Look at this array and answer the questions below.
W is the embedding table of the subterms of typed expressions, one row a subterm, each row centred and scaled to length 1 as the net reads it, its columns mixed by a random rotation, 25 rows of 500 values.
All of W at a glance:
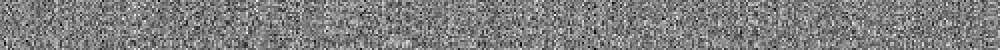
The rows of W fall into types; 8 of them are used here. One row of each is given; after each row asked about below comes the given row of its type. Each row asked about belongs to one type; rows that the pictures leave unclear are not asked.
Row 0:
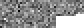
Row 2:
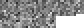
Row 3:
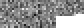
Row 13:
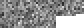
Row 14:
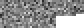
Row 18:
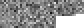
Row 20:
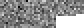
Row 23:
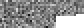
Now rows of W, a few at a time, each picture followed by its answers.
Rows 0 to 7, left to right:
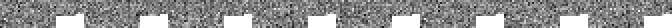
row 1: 23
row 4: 23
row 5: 0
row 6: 14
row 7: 3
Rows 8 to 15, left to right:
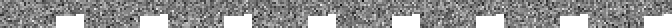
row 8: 14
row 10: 2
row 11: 2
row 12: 20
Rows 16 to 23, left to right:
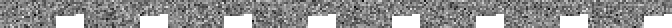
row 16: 3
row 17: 13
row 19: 23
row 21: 18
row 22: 18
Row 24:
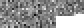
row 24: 3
